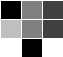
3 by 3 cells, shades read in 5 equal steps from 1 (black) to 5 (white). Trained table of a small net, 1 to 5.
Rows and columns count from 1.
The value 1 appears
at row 1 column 1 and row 3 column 2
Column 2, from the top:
3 3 1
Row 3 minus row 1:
4 -2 3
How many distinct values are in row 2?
3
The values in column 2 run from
1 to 3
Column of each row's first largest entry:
2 1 1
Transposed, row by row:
1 4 5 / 3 3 1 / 2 2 5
